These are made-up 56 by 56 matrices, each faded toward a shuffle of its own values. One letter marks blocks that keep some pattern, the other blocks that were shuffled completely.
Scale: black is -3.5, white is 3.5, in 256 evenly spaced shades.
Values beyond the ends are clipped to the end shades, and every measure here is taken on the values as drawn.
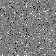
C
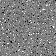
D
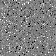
C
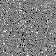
C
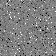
D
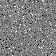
D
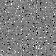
C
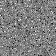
C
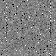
C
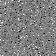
C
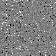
C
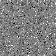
C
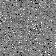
C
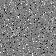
D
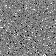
D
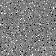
C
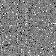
C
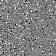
D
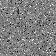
D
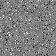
D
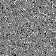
C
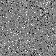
C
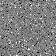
D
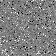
D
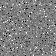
D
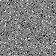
D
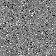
C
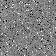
D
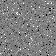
D
